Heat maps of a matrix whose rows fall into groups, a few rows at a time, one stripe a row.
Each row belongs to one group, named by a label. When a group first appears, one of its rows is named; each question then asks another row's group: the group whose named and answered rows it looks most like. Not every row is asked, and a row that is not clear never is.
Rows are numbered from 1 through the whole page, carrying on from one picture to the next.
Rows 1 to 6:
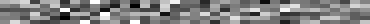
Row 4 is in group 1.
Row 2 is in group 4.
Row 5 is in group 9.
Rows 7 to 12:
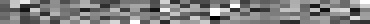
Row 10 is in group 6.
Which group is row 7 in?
4
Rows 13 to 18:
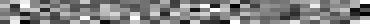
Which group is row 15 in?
6
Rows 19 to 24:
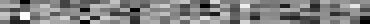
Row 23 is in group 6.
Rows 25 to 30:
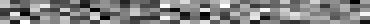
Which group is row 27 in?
1
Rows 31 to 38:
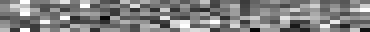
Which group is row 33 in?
4
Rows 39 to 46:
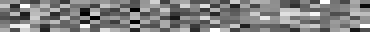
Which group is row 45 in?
4
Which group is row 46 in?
6
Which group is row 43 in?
1
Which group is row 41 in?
4
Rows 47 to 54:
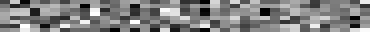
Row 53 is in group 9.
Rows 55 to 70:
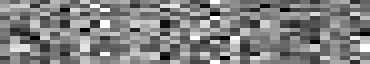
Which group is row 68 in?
1
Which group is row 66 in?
4
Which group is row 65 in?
6
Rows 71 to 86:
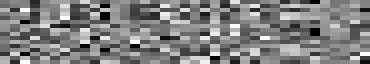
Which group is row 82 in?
4
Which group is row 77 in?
9
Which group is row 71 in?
6
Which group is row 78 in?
6
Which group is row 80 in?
1
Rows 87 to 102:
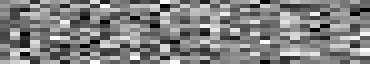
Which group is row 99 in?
4
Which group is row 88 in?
1
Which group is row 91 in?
4
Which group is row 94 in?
6
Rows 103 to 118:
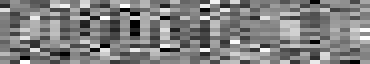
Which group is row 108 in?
4
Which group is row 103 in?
6
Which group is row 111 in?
4
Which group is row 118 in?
9
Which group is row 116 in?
9
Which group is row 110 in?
4
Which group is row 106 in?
4
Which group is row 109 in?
4
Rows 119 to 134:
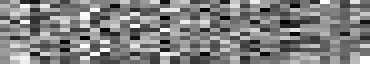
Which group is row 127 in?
9
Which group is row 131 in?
1
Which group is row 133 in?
4
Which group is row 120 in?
9
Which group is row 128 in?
4
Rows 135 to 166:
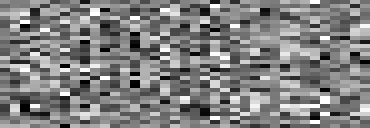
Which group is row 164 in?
6
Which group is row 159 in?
9
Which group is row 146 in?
4
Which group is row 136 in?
6
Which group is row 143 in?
4
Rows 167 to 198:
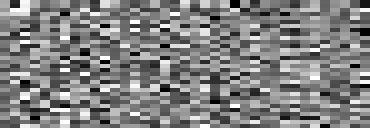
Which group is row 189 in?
1
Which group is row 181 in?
1
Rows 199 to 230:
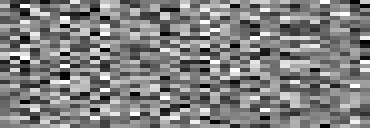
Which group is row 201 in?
1
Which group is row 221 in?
1
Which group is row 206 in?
6
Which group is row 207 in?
1
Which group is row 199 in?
9
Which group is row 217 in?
9
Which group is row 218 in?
1
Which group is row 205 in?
1
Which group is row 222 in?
4
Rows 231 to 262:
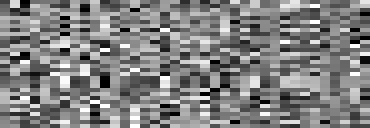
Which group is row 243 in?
1
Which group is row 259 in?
1
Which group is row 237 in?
1
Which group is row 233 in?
4
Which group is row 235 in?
1
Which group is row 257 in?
1
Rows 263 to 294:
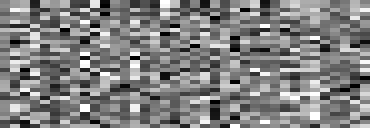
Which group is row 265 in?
4
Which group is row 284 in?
9
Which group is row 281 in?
1
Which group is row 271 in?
1
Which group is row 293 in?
1
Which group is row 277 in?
4
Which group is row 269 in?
1
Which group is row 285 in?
9
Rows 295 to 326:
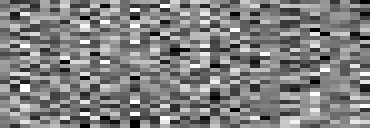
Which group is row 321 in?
4
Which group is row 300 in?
1
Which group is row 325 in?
4
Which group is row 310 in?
1
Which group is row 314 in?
4
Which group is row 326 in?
4
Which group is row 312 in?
9
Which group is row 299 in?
4
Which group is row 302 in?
6
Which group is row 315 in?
6
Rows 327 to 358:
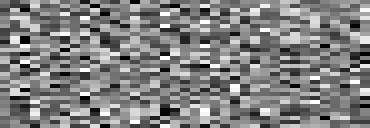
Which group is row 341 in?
9
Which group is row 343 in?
6
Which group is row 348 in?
9
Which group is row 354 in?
1
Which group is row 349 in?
6
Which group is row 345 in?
9
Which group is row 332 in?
9
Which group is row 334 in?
1
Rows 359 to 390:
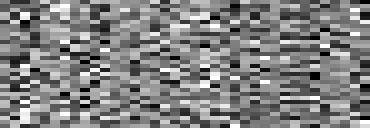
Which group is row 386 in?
9
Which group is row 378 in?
6
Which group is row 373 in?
1
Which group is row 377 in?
6
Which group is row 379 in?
1
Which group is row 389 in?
4
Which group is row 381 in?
4
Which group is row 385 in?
9
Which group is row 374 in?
4
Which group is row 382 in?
1
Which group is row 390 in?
6
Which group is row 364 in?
6
